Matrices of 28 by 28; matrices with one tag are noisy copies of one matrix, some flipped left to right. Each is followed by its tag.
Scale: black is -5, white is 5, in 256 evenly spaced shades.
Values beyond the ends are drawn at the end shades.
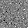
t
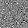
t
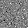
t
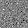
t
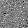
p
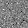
t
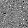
p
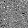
p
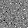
t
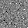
t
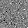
t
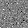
t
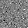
t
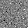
t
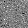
p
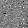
p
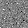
t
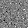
t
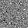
t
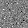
t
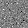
t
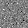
t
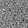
t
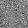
p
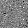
p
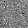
p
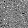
p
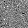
p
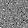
t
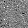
p
